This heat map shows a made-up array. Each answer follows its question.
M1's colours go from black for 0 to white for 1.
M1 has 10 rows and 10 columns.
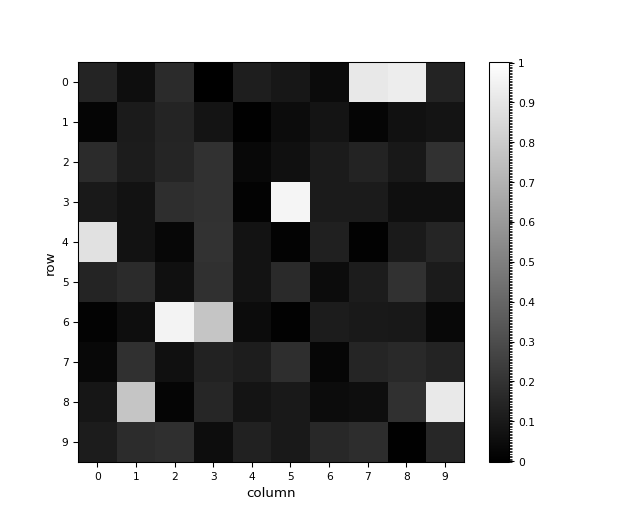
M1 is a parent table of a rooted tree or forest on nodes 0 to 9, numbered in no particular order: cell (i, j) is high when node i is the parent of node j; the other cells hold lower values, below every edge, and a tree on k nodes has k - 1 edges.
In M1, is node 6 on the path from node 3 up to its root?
yes
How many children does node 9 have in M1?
0
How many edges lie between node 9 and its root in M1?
3
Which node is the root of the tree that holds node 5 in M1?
6
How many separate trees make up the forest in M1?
2
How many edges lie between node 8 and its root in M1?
2
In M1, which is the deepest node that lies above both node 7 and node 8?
0
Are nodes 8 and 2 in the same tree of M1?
no
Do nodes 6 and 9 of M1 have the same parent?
no
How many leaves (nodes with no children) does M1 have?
5
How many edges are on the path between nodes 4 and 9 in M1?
3
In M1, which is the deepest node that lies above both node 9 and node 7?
0
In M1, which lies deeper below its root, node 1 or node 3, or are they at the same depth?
node 1
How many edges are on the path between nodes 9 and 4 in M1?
3
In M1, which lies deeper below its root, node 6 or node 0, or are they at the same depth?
node 0
